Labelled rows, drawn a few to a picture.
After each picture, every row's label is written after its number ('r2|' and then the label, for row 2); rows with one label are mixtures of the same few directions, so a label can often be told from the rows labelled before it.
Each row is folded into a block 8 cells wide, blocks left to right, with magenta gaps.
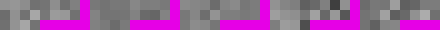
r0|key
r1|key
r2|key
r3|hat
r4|key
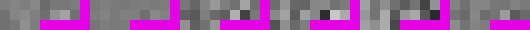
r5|key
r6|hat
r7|hat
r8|hat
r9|hat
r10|hat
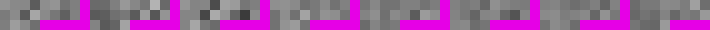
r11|key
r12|hat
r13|key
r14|key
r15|hat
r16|key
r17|hat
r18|hat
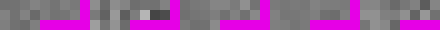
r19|key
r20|hat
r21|hat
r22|key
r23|hat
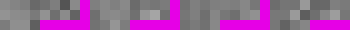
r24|hat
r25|key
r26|hat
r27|key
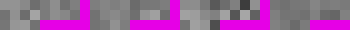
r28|key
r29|key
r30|hat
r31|key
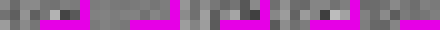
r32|hat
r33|hat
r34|hat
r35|hat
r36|key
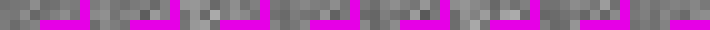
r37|key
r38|hat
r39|key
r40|hat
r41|hat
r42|key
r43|hat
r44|hat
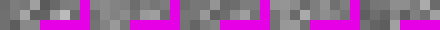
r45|key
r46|key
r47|key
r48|key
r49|hat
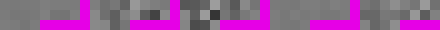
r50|key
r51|key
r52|key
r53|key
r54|hat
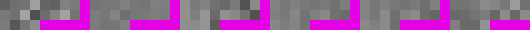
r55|key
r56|key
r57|hat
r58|hat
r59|hat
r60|hat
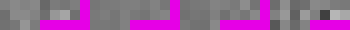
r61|key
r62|hat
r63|hat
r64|hat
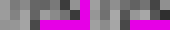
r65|hat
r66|hat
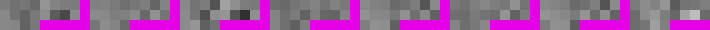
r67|key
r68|hat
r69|key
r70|key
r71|hat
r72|hat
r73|hat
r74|key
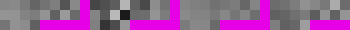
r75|hat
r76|key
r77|hat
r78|hat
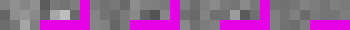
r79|key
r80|key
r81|hat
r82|key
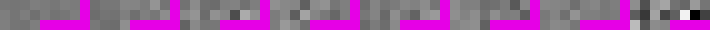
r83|key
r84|hat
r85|hat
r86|key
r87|hat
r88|hat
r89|key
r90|hat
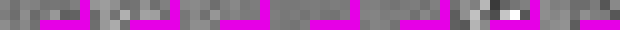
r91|hat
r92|key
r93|key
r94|key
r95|hat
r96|key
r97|hat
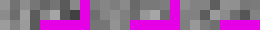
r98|hat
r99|key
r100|key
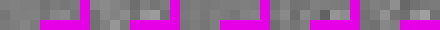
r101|key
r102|key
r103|hat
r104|hat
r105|key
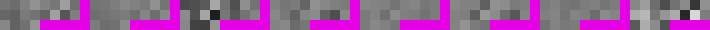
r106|hat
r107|hat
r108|key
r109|key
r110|key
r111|key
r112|hat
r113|hat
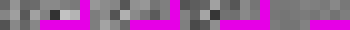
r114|hat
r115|key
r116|key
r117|hat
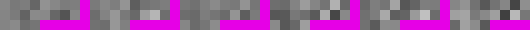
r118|key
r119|key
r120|hat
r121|hat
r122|key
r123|hat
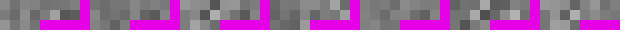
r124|hat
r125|key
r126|key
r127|hat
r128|key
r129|key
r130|key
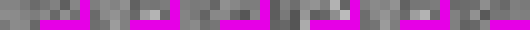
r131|hat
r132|key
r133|key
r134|hat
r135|key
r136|key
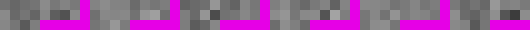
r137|key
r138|key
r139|key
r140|hat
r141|key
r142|key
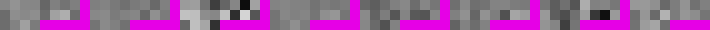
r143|key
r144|hat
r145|hat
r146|key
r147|key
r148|hat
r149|key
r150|key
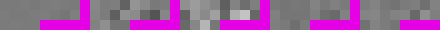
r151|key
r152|key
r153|key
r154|key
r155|hat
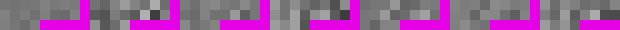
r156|key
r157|hat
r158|hat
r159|hat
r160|key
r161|key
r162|hat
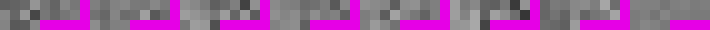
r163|key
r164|hat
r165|hat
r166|hat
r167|key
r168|hat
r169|hat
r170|key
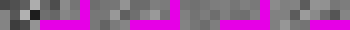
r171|key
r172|key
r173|key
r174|key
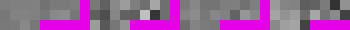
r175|key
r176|hat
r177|hat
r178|hat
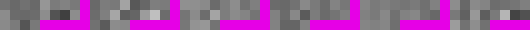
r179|key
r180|key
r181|key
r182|key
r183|hat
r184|hat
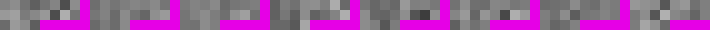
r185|hat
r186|hat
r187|key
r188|hat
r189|key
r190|hat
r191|key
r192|key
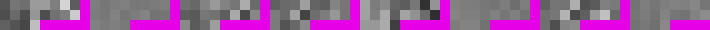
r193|hat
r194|hat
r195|hat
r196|key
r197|hat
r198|hat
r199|key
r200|hat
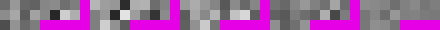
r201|hat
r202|key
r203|key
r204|hat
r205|key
